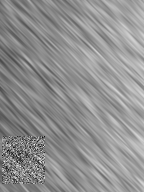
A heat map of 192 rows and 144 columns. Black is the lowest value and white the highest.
Values rise toward the right. The bottom left is the roughest part. The grain runs diagonally down to the right. No single row or column stands out from its neighbours. In the bottom left lies a patch that is rougher than the rest.
